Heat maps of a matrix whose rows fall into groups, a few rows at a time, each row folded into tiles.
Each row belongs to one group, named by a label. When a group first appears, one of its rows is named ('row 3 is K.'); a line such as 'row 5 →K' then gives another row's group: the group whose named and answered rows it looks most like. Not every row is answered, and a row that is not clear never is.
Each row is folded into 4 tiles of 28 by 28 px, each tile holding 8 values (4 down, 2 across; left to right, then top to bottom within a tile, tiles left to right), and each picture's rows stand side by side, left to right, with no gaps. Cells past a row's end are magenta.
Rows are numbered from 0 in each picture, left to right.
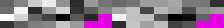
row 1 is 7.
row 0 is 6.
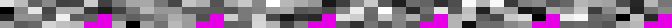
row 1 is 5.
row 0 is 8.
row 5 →6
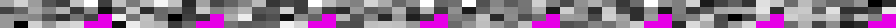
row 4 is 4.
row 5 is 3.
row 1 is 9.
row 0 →5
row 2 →6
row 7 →7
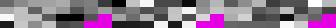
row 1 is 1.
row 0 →7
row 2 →6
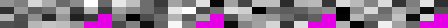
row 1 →8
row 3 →8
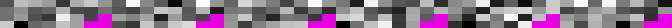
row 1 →4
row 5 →5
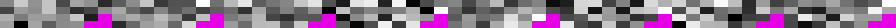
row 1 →3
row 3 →1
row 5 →1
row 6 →9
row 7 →1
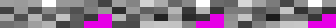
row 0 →9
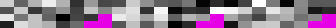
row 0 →9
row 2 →3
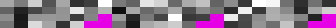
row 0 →1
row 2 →9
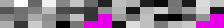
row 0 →5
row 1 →4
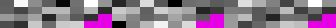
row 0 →4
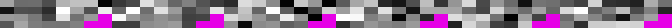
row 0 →8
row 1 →7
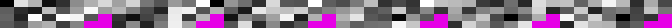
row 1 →8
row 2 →8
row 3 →6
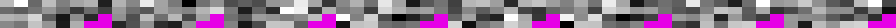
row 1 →1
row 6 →4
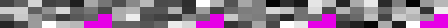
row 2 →4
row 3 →1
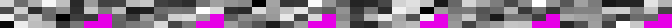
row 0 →9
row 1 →1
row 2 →8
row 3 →8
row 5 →4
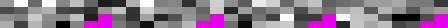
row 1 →1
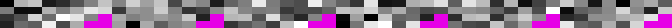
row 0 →1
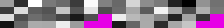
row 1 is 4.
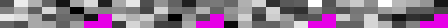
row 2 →3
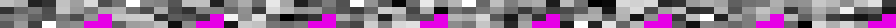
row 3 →4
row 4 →5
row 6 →1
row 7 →5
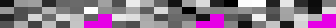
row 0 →1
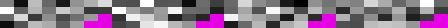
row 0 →3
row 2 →4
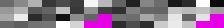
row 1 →8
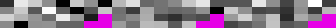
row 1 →5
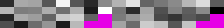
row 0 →1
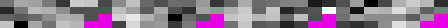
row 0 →5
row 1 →7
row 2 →7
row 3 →8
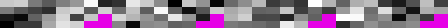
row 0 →8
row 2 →6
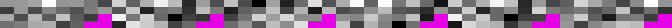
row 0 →9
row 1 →9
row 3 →5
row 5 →6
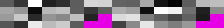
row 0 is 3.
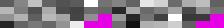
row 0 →3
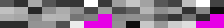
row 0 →3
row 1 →5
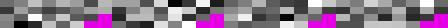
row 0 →1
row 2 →6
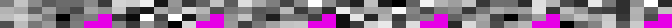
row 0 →7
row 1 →1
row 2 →6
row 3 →3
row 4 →4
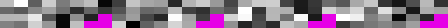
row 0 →5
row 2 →6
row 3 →7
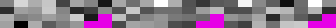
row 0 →5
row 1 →9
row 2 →4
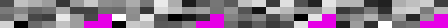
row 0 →6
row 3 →8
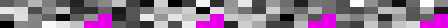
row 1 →8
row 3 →4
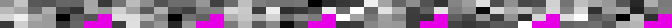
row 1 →7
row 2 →7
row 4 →1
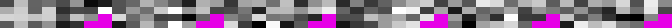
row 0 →7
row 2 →1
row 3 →8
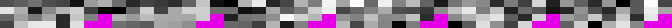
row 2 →1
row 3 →5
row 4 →3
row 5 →8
